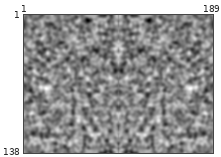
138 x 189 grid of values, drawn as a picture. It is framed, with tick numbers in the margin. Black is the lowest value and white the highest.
The left and right halves mirror each other. No lone cell stands out from its neighbours. The texture is blotchy. On average the colour sits 50% of the way up the scale. No overall slope runs across the table. No regular stripes run through it.
